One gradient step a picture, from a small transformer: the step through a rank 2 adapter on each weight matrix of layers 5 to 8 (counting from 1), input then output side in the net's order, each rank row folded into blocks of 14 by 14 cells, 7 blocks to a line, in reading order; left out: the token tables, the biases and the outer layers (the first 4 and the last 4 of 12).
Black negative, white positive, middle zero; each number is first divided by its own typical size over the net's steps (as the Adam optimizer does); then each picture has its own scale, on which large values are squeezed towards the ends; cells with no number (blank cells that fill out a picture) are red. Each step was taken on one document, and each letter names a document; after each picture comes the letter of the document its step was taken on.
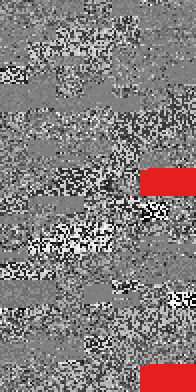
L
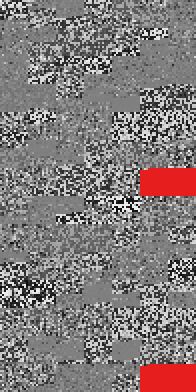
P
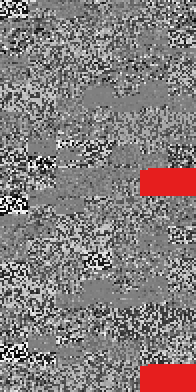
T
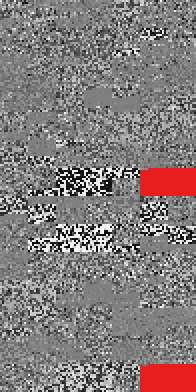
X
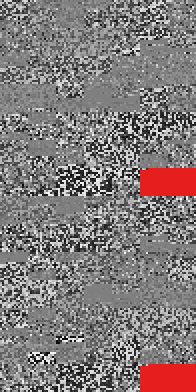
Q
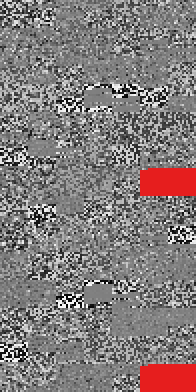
Q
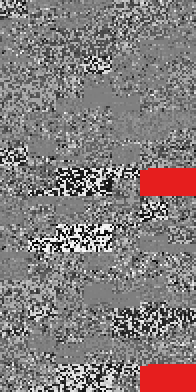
X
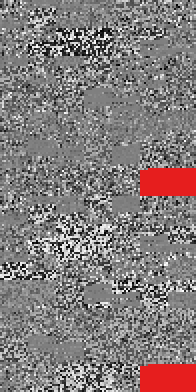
X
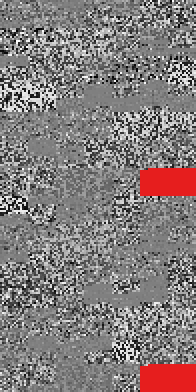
T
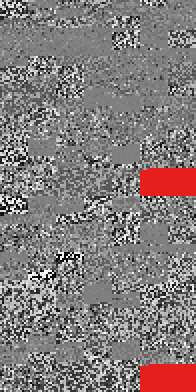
L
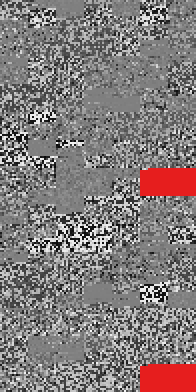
P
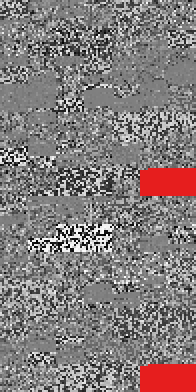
X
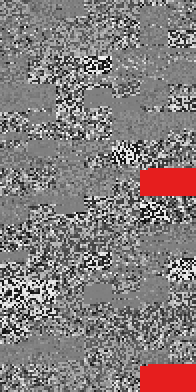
Q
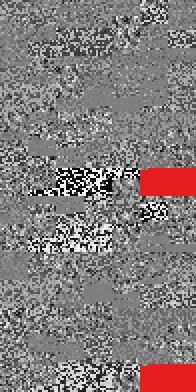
L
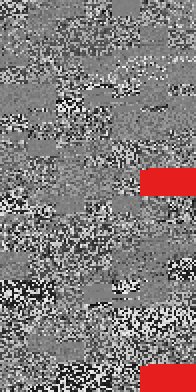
Q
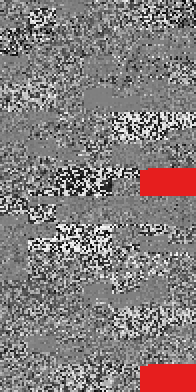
T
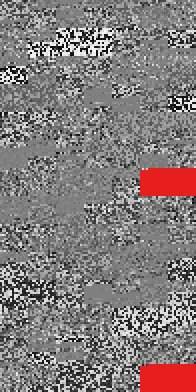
Q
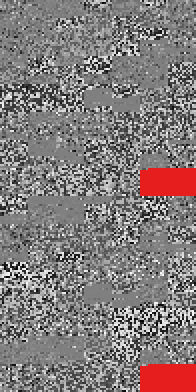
L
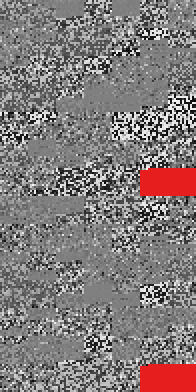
P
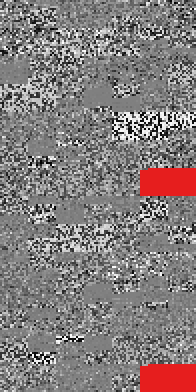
T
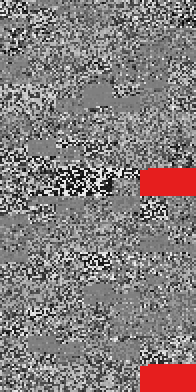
T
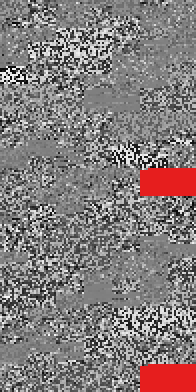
Q
